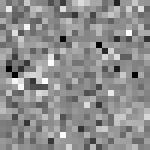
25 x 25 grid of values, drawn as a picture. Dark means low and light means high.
Histogram: heavy tails on both sides. Odd rows or columns: none. Slope: none. Grain: fine. Mirror symmetry: none. Odd patch: rougher, in the middle left. Stripes: none.
